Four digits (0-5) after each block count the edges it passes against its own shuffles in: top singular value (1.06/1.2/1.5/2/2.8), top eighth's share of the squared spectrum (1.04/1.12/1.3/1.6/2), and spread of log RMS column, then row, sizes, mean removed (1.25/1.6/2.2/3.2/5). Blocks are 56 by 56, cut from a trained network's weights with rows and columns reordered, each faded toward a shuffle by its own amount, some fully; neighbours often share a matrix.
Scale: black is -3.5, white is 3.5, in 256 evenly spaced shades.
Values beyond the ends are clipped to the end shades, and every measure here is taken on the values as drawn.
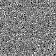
1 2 2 0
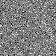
0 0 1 0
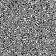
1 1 0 0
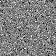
0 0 0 0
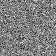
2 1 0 0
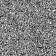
0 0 0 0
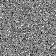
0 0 0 0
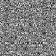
3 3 1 2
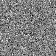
0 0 0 0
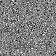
0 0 0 0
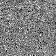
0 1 0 0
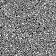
0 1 0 0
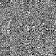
3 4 2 2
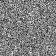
0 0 0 0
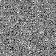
2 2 0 1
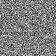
1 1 0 0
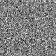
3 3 0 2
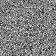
2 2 0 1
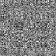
3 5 2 2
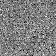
1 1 1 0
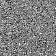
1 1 0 0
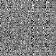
2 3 3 1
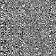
3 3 3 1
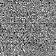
2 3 2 0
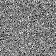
1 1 0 0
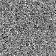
1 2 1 0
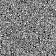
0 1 0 0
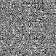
2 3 2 0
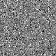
1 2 1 0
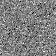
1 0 0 0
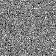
1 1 1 0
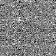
2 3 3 0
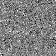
1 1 0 0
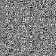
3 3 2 1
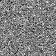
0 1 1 0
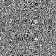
3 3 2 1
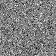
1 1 0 0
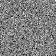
2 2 1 0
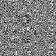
2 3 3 0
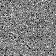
1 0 0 0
